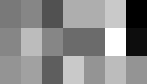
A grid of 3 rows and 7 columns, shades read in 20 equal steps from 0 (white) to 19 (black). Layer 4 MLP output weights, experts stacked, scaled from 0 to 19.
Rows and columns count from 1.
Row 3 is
8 7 12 4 8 5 8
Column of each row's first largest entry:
7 7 3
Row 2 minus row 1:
-1 -4 -4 5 5 -4 -1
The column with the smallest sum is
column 6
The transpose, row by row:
10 9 8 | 9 5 7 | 13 9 12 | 6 11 4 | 6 11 8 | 4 0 5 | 19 18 8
